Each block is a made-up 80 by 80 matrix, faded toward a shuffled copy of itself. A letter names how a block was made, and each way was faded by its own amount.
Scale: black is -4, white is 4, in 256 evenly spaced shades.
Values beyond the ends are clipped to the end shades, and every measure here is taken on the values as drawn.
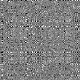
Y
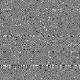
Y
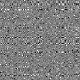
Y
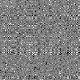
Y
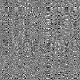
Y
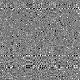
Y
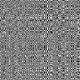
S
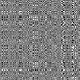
S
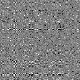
Y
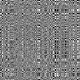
S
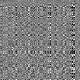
S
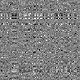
Y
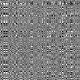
S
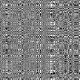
S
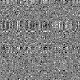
Y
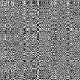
S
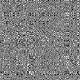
Y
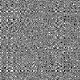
Y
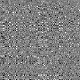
Y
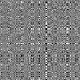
S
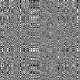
S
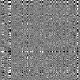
S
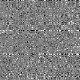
Y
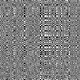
S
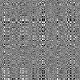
S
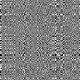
S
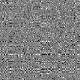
Y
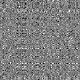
Y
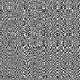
S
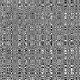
S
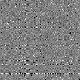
Y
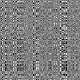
S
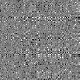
Y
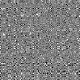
Y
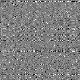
Y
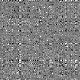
Y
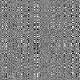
S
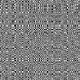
S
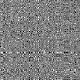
Y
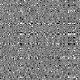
Y
